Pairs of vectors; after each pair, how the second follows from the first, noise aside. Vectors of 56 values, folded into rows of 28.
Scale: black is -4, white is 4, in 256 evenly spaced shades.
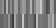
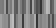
negated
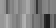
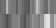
negated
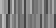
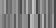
wrapped around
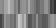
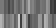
sign-scrambled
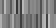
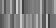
negated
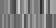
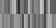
negated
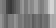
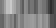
negated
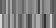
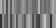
negated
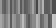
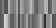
wrapped around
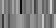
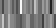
negated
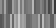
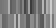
wrapped around
